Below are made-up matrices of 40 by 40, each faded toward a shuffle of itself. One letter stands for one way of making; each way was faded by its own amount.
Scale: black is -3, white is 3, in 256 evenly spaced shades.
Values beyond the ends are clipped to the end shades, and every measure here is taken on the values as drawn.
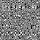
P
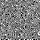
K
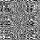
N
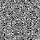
K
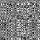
N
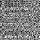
P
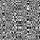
N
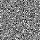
K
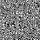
K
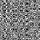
N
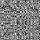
N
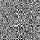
P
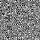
K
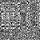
P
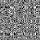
P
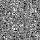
K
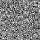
K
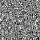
K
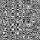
N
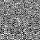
P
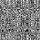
P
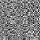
N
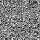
K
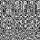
N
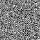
K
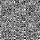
P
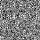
K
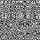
P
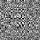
N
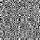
P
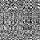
N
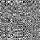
P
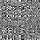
N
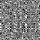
P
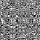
N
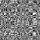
N
